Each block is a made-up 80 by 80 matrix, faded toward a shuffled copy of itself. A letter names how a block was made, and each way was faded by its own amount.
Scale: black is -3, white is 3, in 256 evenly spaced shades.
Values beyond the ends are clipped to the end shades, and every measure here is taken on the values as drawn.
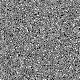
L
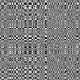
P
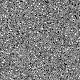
L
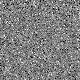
L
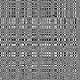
P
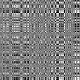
P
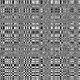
P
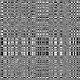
P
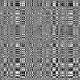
P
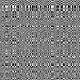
P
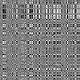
P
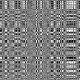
P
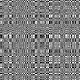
P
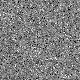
L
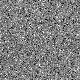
L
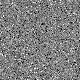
L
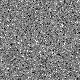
L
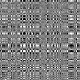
P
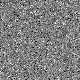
L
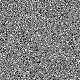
L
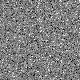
L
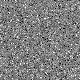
L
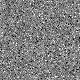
L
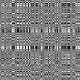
P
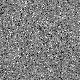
L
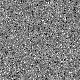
L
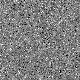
L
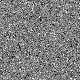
L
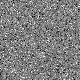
L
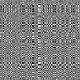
P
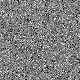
L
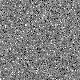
L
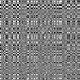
P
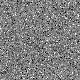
L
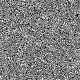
L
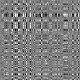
P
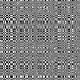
P
